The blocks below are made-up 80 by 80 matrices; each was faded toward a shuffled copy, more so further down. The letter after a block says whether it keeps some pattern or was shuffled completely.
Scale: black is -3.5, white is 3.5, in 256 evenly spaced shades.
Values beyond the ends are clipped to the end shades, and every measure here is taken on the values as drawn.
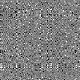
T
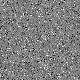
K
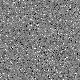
K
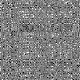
T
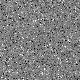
K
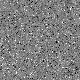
K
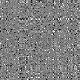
T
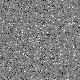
K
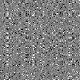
T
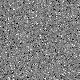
K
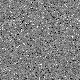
K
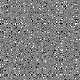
T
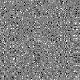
T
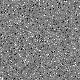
K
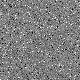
K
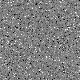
K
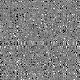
T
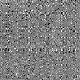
T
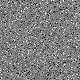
K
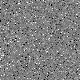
K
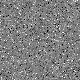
K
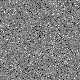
K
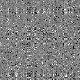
T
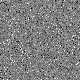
K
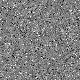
K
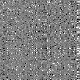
T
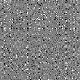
T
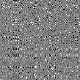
T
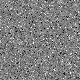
K
